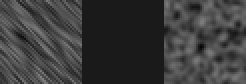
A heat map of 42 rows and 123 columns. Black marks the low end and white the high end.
The table splits into one row of 3 panels. Panel 1,1: low, slanting down to the right. Panel 1,2: very low, flat. Panel 1,3: low, blotchy.
